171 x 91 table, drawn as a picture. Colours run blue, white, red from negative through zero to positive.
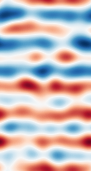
No lone cell stands out from its neighbours. On average the colour sits 50% of the way up the scale. The texture varies smoothly and slowly. Horizontal stripes repeat 6 times down the table.
